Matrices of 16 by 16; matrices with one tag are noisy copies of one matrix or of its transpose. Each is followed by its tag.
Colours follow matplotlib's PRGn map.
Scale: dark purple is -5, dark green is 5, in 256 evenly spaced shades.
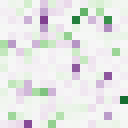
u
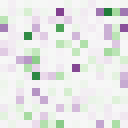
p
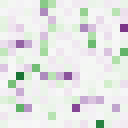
u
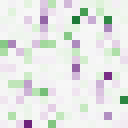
u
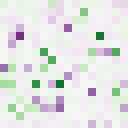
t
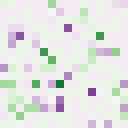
t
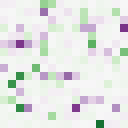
u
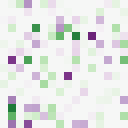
p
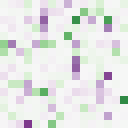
u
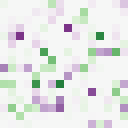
t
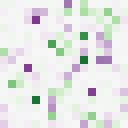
t
